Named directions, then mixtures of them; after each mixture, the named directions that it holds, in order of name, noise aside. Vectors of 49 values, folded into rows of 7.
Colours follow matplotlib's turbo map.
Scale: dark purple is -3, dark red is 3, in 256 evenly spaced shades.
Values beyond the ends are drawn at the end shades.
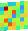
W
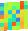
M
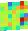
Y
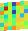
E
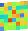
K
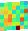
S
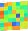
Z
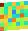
K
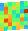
S, W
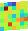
E, W, Y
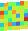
Y, Z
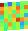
K, M, Y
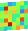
S, W, Y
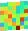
S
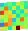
E, S, Z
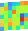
K, Y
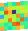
E, S, Z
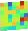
Y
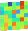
M, Y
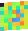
K, M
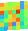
M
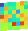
M, W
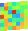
M, W, Z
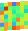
E, Z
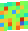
E, S, Y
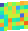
K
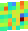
E, K, Y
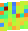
E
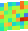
Y, Z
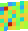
W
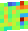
Y
